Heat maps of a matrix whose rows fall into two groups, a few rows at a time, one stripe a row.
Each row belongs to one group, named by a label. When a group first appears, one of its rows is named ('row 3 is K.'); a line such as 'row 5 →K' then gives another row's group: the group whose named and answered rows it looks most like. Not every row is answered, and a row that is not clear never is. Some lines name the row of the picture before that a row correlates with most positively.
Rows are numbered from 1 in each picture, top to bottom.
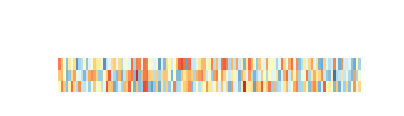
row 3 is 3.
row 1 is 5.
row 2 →3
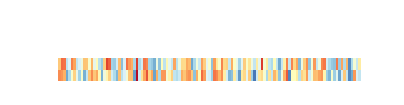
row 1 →3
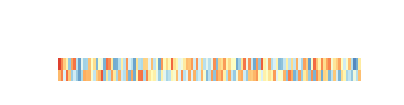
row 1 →3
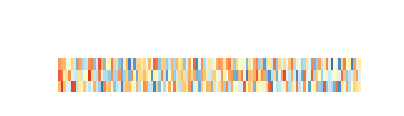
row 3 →3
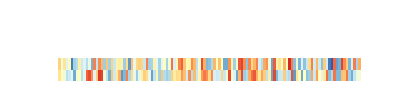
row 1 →5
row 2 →5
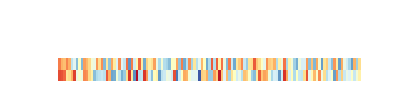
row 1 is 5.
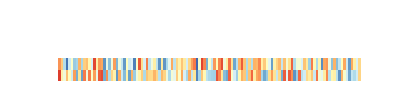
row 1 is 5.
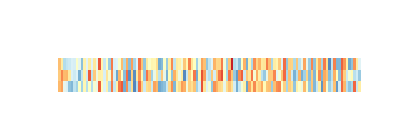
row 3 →5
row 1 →5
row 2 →5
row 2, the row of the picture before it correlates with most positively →2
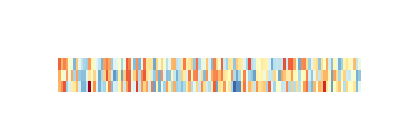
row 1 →3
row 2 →3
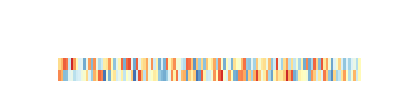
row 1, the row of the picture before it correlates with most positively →3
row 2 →5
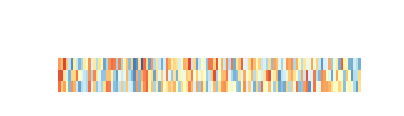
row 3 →3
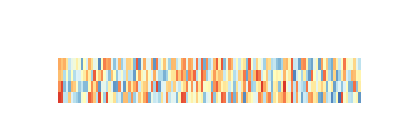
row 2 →5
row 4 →5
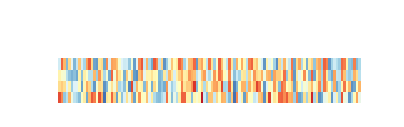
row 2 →5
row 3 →5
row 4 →5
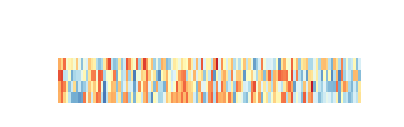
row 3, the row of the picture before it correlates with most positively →4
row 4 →5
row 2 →5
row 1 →3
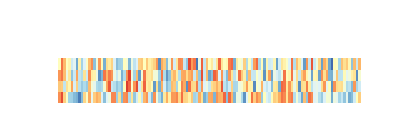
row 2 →3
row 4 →5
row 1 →5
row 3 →3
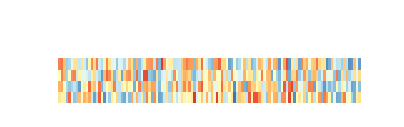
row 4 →5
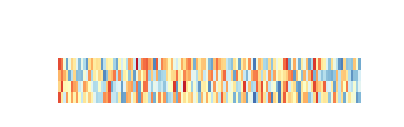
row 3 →3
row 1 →3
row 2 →5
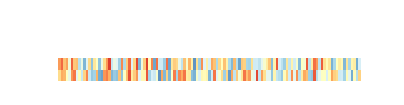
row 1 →3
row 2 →3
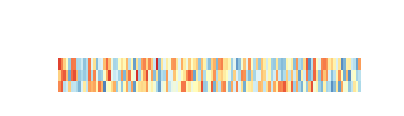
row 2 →3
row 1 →3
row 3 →5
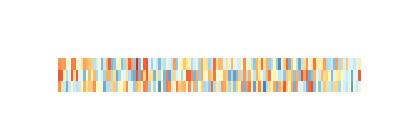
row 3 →5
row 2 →3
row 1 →3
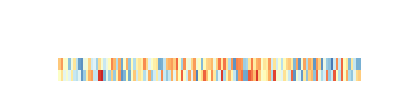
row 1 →5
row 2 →5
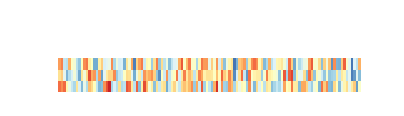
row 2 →5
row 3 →3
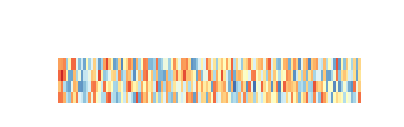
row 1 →3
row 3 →3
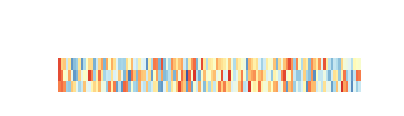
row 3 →5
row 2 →5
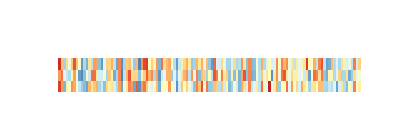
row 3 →3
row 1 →3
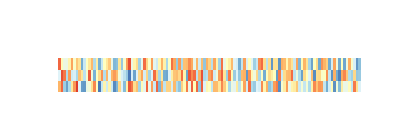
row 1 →3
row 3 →3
